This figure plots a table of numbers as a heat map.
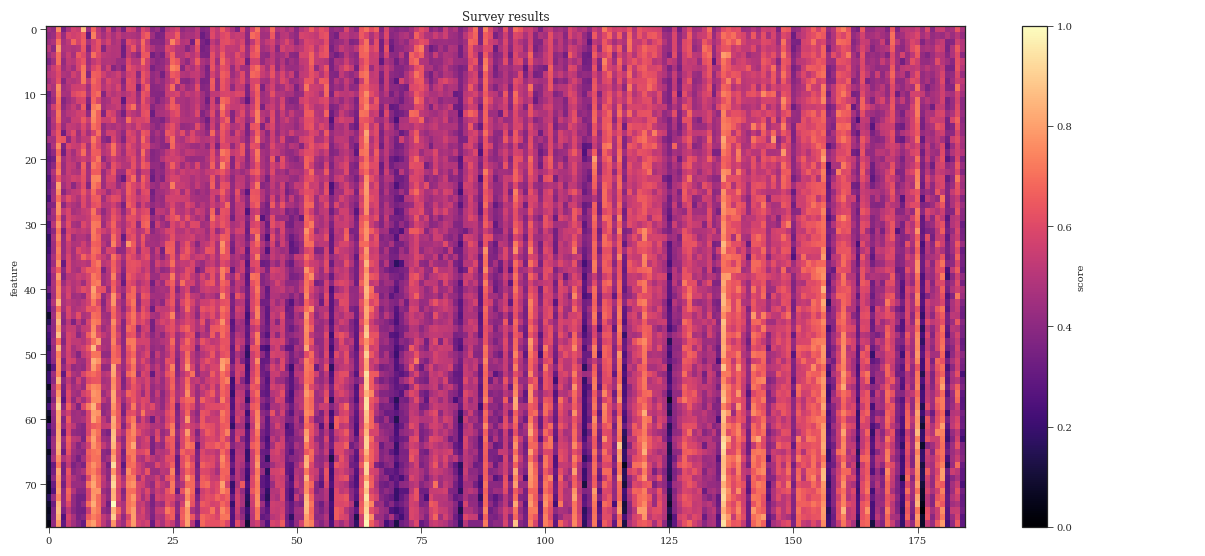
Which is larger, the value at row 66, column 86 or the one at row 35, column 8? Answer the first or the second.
the second
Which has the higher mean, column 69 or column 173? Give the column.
173
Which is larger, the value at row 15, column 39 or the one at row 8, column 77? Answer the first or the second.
the first
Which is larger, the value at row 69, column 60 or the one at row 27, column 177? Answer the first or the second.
the first
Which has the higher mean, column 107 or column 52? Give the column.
52
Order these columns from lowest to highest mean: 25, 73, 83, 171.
83, 171, 73, 25
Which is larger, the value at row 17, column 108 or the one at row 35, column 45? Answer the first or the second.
the second
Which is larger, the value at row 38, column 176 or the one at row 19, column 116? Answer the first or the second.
the second
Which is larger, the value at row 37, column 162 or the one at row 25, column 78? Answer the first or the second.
the second
